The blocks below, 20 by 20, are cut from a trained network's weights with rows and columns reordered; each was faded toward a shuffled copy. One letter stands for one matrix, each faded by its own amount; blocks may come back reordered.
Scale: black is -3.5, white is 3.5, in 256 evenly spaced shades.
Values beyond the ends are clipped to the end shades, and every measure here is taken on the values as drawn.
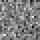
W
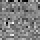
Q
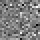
Q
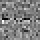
Q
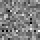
W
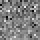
W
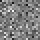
Q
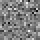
W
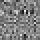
Q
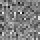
W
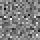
W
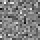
Q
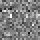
Q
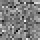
W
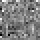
Q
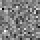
W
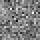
W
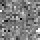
W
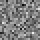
W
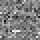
W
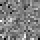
Q
